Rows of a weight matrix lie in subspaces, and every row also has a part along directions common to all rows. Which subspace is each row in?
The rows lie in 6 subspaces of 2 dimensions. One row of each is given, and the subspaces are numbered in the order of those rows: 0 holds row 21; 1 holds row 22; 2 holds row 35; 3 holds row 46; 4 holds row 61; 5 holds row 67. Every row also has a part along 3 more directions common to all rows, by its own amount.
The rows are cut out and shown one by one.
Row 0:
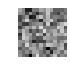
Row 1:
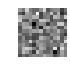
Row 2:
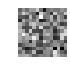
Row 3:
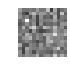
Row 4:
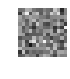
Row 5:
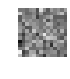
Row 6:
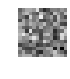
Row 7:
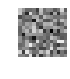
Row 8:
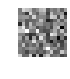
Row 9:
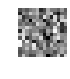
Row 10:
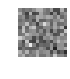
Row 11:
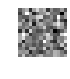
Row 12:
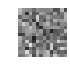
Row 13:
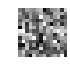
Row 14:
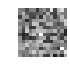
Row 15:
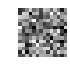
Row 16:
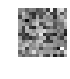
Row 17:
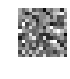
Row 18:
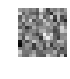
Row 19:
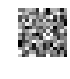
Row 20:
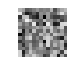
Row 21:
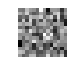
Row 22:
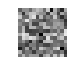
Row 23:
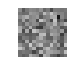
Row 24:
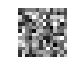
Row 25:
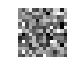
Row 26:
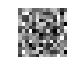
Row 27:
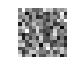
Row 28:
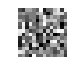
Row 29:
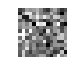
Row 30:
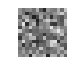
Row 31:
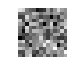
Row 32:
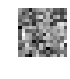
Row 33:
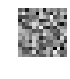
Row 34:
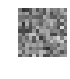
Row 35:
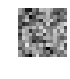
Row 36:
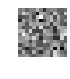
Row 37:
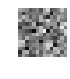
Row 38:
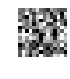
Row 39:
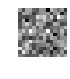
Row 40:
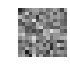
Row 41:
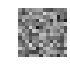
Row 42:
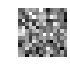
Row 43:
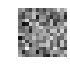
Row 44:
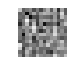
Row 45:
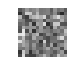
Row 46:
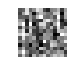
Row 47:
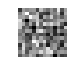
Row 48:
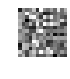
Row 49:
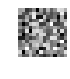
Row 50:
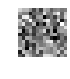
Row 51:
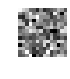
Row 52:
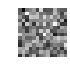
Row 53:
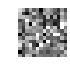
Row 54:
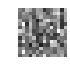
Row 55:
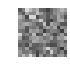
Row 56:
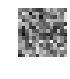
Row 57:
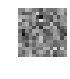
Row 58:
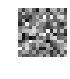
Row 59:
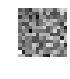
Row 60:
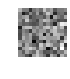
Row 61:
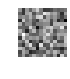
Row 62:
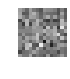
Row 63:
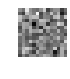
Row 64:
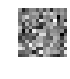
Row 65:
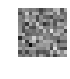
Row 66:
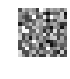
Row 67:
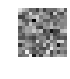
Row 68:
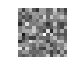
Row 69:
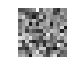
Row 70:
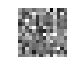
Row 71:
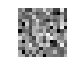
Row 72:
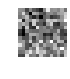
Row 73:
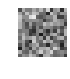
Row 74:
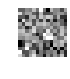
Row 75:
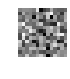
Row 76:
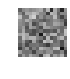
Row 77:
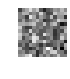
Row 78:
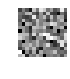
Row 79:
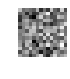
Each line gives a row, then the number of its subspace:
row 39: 1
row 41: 4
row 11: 3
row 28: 3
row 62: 3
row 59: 3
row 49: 5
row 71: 3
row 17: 3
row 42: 4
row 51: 5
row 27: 4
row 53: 3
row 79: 1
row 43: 5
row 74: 0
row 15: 5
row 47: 1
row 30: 3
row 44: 1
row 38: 4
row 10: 5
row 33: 2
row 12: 5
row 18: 0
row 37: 0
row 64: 4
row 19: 0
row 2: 2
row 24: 0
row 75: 0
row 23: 4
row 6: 2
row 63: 2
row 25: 3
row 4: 5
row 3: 1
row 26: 4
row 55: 2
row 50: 0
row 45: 0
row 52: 4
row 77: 2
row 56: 4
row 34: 4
